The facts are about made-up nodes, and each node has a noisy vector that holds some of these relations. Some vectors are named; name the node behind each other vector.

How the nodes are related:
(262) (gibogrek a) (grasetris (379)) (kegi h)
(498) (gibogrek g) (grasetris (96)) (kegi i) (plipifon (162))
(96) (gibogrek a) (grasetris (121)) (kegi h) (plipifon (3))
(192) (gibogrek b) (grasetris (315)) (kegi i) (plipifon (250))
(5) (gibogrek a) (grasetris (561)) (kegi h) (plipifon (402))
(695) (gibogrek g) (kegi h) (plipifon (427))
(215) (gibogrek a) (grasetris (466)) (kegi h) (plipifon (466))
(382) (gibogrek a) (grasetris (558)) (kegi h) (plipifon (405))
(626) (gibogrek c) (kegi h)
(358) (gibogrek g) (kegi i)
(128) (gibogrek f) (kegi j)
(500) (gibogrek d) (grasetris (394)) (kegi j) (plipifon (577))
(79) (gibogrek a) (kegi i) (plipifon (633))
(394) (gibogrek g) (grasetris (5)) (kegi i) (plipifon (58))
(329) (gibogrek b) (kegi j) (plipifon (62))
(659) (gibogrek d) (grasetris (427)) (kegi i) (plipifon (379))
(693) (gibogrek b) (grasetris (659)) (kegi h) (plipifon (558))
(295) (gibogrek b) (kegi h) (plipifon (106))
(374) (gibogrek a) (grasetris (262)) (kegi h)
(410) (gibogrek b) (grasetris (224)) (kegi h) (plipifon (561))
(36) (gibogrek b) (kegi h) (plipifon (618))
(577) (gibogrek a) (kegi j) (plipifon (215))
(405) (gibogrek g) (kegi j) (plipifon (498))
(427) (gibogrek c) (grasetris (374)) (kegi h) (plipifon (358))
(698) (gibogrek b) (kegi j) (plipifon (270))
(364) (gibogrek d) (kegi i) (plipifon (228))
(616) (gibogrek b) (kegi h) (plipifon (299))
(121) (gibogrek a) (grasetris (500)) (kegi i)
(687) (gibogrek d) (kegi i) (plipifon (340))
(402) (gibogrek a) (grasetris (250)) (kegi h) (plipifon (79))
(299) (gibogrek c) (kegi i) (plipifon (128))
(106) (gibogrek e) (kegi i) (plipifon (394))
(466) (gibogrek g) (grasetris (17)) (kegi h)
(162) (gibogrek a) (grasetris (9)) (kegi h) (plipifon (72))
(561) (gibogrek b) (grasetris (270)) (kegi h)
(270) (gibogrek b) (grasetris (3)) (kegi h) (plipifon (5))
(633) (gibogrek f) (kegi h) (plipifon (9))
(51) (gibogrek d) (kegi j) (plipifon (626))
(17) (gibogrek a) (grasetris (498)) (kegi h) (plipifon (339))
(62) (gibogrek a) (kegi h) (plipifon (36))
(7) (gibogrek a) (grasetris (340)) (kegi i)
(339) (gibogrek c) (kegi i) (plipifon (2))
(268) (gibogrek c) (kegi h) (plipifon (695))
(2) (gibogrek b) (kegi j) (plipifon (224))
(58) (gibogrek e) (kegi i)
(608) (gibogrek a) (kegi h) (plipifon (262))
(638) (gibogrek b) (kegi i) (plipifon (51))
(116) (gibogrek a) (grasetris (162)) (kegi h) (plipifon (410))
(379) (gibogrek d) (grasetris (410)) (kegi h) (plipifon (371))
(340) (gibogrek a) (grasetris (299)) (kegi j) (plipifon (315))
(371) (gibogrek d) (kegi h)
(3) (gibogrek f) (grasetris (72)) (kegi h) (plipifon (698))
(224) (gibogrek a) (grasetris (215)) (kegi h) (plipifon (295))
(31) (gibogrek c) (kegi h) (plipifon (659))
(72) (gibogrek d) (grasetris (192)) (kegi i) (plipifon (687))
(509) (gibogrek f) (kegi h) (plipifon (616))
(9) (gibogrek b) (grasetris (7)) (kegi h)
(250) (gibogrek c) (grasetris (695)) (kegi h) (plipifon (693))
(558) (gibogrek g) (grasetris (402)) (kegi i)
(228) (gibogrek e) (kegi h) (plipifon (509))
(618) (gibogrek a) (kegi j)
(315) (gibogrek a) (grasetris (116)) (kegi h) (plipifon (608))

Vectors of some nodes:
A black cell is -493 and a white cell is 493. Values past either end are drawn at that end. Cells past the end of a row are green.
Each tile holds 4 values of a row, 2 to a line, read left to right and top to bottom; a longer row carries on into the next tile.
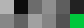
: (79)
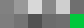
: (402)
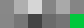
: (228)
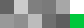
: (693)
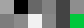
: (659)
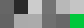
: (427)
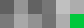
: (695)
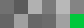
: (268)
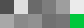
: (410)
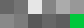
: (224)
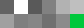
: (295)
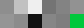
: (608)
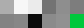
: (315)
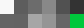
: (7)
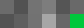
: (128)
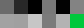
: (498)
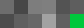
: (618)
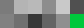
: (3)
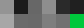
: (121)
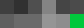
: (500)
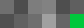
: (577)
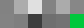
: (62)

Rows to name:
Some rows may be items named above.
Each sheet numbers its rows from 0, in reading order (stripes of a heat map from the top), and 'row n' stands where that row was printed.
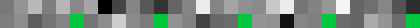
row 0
(371)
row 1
(339)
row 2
(215)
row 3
(608)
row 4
(7)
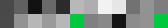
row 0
(405)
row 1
(315)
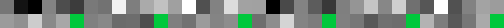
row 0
(394)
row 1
(374)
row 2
(9)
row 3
(339)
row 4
(633)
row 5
(561)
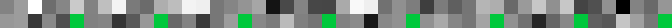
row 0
(262)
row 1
(382)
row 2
(162)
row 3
(364)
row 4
(315)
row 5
(466)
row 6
(5)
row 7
(698)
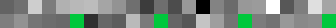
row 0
(379)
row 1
(340)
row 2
(698)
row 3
(9)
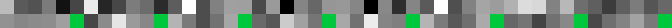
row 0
(72)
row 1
(299)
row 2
(561)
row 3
(698)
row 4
(638)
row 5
(561)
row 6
(116)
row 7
(51)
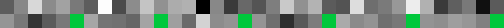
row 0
(17)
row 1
(270)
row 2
(192)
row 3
(96)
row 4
(410)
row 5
(687)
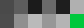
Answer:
(405)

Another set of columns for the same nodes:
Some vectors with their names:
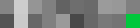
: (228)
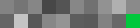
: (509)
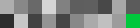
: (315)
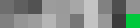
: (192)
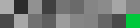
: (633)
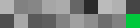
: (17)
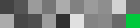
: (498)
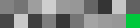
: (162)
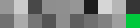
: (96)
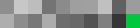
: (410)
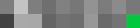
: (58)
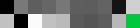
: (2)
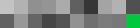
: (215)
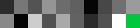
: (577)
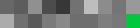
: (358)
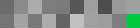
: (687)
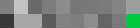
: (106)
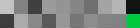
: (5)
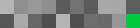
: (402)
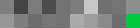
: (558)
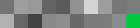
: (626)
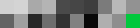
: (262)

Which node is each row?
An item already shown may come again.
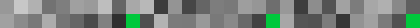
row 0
(410)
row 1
(633)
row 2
(466)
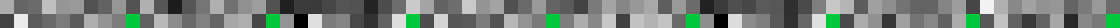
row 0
(116)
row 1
(3)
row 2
(128)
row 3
(116)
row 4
(72)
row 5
(128)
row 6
(79)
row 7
(374)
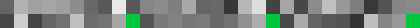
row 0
(382)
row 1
(121)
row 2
(7)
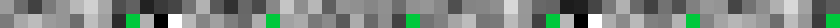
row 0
(270)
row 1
(500)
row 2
(379)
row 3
(561)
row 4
(500)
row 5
(270)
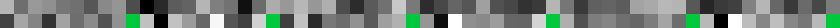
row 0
(79)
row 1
(405)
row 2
(608)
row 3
(51)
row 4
(394)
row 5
(500)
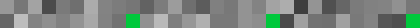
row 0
(371)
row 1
(364)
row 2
(633)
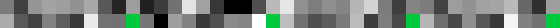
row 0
(299)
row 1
(340)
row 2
(427)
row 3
(299)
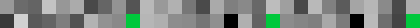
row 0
(116)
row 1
(659)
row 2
(9)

